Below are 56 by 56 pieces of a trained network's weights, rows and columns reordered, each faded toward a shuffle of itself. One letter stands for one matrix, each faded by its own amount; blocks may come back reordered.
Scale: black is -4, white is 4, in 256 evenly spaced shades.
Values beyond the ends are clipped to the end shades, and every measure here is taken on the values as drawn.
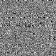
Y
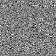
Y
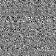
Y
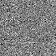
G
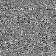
Y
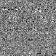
Y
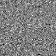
Y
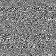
Y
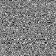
Y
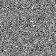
Y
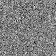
G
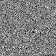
G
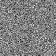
G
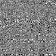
Y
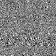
Y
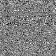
Y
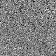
G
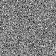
G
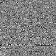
Y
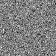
G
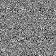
Y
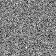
G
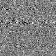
Y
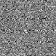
Y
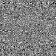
Y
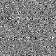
Y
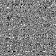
Y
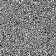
G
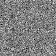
G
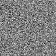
G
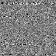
Y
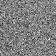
G
